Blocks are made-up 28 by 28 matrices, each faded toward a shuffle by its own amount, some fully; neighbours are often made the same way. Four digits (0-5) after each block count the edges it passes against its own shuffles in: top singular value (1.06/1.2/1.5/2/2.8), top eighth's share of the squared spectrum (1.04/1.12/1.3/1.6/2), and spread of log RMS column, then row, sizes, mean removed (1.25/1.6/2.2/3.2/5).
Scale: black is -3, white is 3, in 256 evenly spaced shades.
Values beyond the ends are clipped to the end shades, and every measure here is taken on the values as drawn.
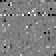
3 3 0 1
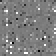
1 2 0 0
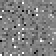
2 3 1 1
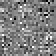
3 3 1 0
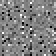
2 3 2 0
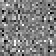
3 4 2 1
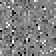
2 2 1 0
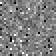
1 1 1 0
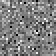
1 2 0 0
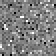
1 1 0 0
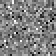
0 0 0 0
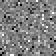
0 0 0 0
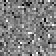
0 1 0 0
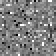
0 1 0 1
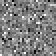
0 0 0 1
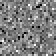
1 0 0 0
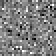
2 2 0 0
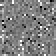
0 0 0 0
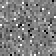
1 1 0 0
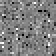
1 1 1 0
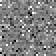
1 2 0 0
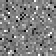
0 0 0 0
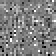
2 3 1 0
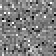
0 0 0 0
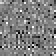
3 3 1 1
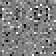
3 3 0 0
